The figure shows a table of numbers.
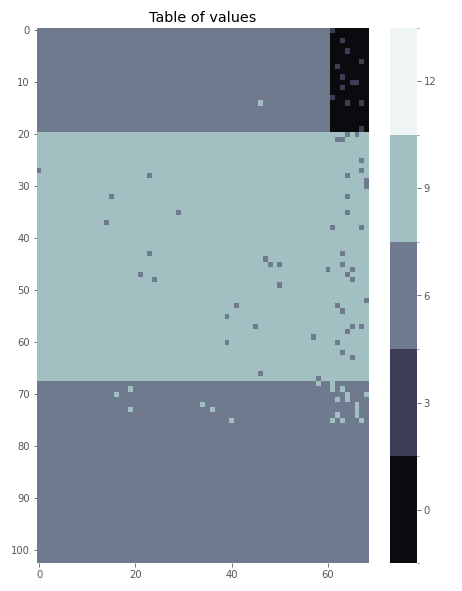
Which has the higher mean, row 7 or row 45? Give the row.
45
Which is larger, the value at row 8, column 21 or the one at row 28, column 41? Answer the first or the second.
the second
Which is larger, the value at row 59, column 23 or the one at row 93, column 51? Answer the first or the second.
the first
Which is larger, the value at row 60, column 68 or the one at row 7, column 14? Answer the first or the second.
the first
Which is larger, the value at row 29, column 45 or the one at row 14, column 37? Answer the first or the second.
the first
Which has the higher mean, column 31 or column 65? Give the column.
31
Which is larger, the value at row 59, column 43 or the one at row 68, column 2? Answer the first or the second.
the first
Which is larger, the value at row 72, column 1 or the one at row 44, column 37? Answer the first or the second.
the second
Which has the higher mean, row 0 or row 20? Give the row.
20
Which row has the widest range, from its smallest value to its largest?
14
